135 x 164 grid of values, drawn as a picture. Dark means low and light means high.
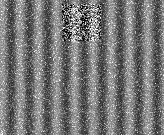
Odd patch: rougher, in the top middle. Stripes: upright, repeating 9 times. Slope: none. Roughest part: top middle.
